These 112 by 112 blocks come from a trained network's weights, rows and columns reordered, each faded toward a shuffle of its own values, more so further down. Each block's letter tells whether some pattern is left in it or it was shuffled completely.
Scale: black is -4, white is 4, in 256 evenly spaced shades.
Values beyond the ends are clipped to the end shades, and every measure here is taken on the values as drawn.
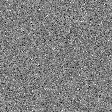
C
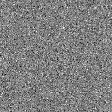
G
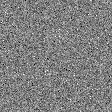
C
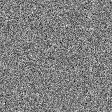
C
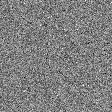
C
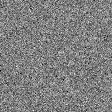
G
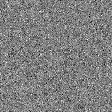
G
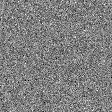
C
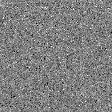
G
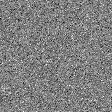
C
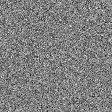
G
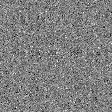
G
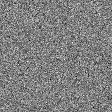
C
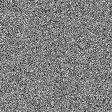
C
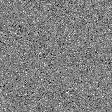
C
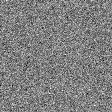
C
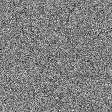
C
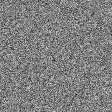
C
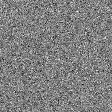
C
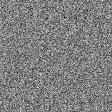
G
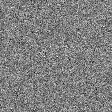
C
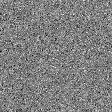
G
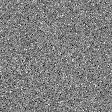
C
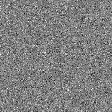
G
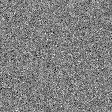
C
